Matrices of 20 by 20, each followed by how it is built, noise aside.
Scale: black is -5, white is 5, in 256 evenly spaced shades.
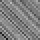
Toeplitz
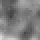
smooth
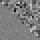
upper triangular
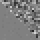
upper triangular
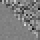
upper triangular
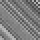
Toeplitz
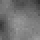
smooth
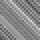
Toeplitz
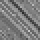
Toeplitz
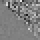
upper triangular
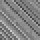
Toeplitz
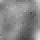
smooth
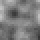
smooth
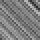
Toeplitz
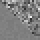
upper triangular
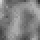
smooth
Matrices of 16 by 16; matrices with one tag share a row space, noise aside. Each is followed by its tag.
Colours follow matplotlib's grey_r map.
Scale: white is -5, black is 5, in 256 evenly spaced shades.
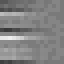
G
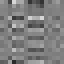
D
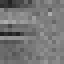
G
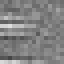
G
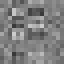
D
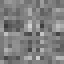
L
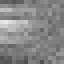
G
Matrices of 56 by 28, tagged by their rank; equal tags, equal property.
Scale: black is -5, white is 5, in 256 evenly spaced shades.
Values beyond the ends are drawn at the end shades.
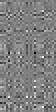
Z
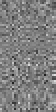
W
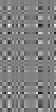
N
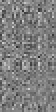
W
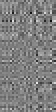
Z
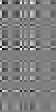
N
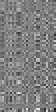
Z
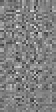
W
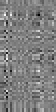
Z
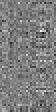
W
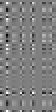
N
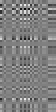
N
